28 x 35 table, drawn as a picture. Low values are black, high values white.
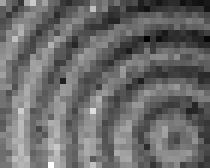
Slope: up to the bottom left. Average level on the scale: 40%. Mirror symmetry: none. Ninth with the highest average: bottom left. Odd rows or columns: none. Ninth with the lowest average: top right. Histogram: bell-shaped. Rings: centred on the bottom right.
